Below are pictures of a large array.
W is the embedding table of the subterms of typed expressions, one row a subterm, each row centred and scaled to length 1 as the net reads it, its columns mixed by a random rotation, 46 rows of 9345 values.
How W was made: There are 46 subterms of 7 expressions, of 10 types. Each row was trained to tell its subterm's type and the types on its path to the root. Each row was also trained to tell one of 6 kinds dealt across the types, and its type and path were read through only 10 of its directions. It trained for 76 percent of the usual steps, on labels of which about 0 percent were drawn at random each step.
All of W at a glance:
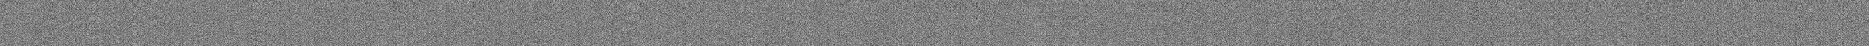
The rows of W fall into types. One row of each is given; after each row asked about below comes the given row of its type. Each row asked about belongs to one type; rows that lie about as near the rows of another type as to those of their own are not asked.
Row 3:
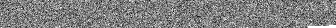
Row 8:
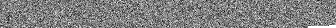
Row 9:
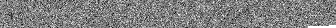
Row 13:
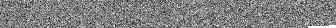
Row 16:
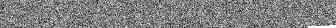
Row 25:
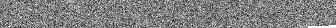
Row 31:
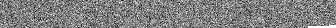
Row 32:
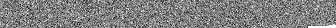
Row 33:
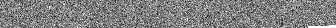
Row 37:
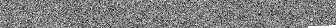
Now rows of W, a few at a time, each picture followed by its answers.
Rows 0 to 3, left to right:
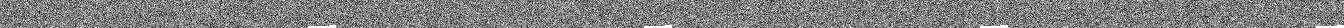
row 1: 31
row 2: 3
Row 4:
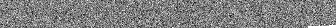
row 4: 37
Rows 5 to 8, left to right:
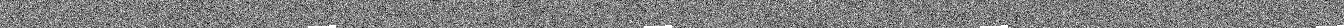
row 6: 3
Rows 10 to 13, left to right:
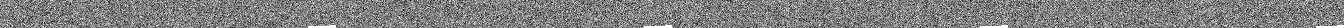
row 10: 32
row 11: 9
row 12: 25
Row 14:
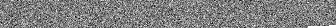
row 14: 31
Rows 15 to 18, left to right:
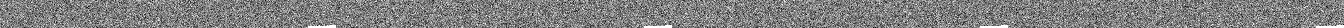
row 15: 37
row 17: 37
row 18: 3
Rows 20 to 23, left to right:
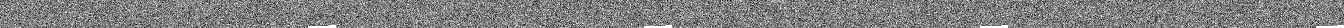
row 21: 8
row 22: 25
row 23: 32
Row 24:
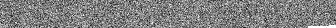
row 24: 31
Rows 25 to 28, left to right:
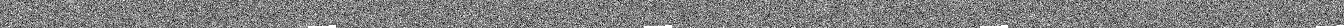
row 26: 9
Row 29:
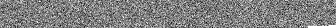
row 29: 16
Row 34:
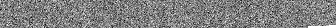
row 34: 32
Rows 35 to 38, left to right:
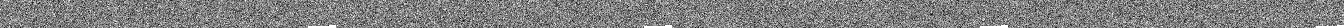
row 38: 9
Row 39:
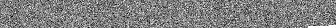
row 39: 31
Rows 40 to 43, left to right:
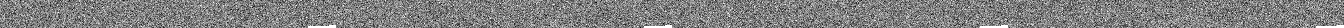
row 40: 9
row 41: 33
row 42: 37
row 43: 32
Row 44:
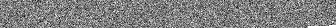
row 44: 8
